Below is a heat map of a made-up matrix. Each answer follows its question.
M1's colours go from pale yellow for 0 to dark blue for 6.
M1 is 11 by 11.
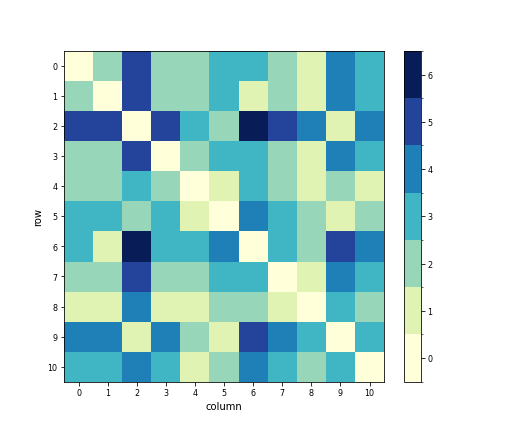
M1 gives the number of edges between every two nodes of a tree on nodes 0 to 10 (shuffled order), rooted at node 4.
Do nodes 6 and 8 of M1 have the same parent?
no
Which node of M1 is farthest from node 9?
6
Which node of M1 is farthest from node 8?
2
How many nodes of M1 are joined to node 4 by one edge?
3
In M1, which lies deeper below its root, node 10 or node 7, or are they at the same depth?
node 7
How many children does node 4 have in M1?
3
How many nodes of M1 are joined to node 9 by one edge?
2
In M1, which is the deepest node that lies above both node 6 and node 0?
8
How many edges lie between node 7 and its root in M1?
2
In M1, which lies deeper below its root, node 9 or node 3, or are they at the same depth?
the same depth
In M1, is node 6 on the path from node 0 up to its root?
no
